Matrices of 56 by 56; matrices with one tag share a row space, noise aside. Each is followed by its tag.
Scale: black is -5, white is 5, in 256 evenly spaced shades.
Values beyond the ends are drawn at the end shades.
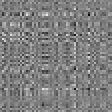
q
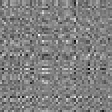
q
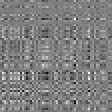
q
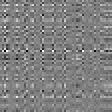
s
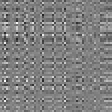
s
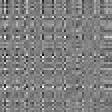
s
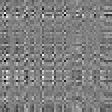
s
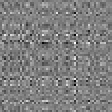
q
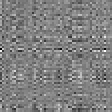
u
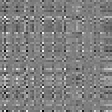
s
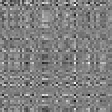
q
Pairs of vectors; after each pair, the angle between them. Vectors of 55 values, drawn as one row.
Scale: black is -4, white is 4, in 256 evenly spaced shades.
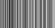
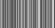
partly aligned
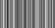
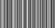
partly aligned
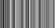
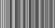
nearly opposite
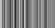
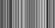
orthogonal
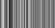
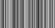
partly opposed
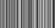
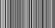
orthogonal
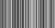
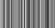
partly opposed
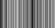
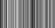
nearly parallel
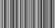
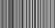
orthogonal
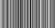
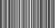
nearly opposite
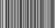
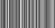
nearly opposite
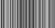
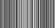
partly opposed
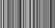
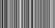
nearly opposite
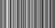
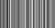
partly opposed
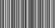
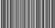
orthogonal
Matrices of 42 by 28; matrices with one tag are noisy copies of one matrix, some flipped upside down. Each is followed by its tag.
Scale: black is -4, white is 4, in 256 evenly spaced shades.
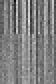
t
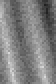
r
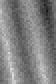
r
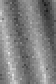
r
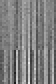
t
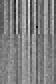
t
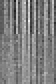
t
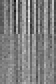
t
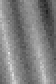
r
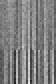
t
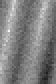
r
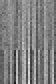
t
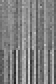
t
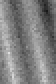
r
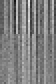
t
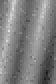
r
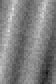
r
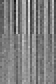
t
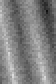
r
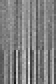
t
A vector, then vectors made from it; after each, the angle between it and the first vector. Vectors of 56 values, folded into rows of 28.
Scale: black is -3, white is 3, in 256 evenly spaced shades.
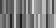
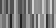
nearly parallel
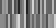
orthogonal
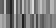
partly aligned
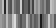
orthogonal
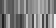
partly aligned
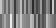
nearly opposite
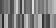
partly aligned
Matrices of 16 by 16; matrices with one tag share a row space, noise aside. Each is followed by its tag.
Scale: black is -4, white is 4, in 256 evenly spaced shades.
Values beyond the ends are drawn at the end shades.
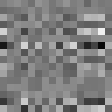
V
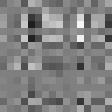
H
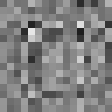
H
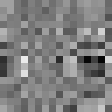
V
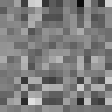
H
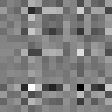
H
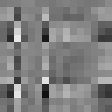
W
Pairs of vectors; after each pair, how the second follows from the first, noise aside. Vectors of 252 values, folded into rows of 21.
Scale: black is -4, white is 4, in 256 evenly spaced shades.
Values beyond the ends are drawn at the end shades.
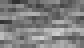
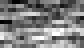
scaled up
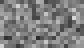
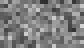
wrapped around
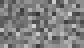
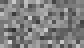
wrapped around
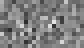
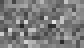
sign-scrambled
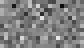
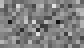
wrapped around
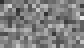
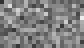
sign-scrambled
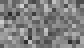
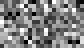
scaled up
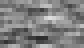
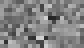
sign-scrambled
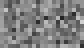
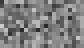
reversed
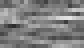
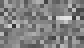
sign-scrambled
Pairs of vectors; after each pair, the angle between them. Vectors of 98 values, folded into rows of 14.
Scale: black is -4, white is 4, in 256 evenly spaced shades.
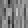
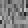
orthogonal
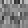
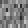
orthogonal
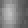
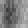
nearly opposite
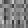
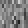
partly aligned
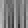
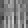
nearly opposite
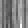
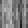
nearly opposite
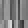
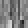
nearly parallel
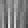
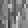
partly opposed
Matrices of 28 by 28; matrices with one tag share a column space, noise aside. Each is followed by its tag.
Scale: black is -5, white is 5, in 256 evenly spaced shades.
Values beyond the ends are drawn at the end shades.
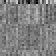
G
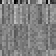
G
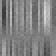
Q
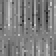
Q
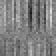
Q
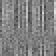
Q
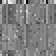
G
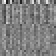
G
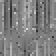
Q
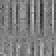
Q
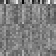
G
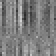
Q
